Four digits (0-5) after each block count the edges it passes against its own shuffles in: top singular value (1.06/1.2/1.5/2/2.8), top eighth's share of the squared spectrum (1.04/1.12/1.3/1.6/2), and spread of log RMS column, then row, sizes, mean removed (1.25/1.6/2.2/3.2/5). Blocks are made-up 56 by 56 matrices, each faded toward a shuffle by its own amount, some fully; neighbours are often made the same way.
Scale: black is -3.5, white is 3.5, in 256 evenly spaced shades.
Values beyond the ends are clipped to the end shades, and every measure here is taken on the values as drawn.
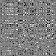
4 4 2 3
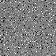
3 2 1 1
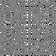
4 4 1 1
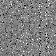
1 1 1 0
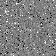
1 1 1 0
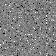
1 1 0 0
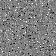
0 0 0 0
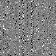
2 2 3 0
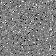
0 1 1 0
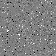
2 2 1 1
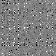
2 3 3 2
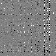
3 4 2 1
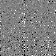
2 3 2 2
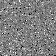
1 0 0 0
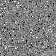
0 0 0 0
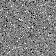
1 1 0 0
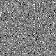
3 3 1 1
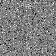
1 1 0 0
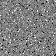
0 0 0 0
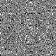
3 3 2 1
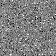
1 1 0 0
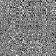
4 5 2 2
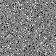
0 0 0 0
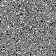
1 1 0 0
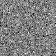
2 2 1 0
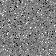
0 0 0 0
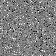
0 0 0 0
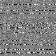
2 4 0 4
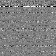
4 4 0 3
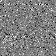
1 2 0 2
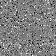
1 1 0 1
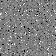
1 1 0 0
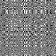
5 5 3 3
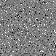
1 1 0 0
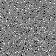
3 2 0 0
